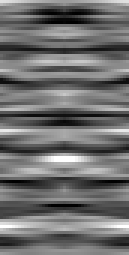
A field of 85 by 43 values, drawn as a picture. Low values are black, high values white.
The grain runs across in streaks. The left and right halves mirror each other. Stripes running across repeat 8 times from top to bottom. The values follow a bell shape. The centre is the ninth with the highest average.
